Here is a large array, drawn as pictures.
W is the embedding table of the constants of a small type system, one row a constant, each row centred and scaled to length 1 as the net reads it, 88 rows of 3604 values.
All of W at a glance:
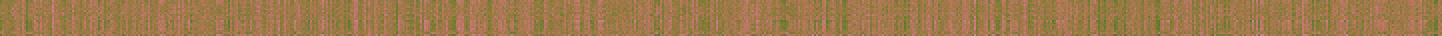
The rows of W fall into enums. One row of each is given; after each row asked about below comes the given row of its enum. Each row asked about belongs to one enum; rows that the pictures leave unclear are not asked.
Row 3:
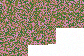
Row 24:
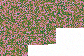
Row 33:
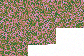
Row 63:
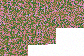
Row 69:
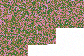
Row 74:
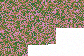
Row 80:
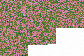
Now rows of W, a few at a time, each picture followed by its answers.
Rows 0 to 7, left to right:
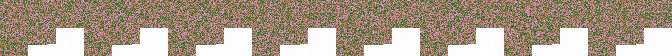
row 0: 33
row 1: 74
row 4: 69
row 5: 74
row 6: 80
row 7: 3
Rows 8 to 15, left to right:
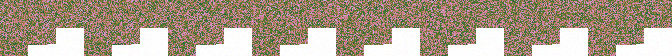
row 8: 33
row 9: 33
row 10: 74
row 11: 69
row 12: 69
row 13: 80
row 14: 3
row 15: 24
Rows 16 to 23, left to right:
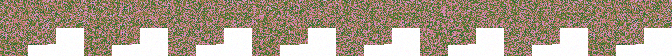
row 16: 33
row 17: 63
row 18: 3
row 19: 69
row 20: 3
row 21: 80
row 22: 3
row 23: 33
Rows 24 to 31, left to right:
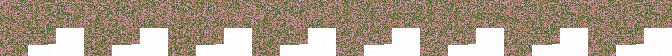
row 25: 69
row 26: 63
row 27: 69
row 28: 3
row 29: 3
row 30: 24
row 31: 24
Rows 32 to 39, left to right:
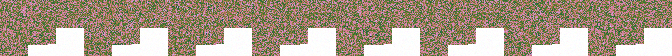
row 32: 80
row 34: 63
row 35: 3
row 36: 80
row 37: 3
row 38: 74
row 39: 80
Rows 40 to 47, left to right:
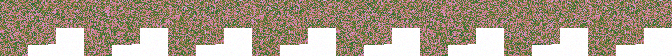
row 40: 74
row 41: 80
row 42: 69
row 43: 69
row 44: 74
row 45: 80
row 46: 33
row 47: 69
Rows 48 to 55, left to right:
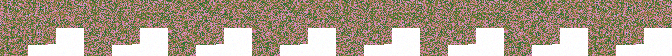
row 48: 63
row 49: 3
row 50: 74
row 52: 3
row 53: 3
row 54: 74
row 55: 63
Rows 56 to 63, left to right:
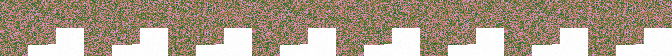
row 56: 74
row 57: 3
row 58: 63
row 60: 24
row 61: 33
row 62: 74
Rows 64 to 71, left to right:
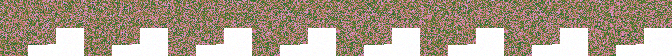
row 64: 33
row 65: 63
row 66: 3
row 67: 74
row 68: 74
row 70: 74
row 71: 80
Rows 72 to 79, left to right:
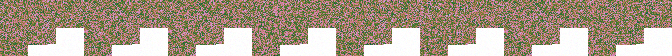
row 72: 33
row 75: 80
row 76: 33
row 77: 63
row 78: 74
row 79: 24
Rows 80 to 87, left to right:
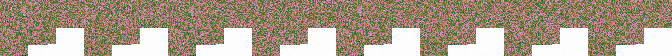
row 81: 69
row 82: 80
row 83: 3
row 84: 80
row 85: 33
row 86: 74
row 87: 33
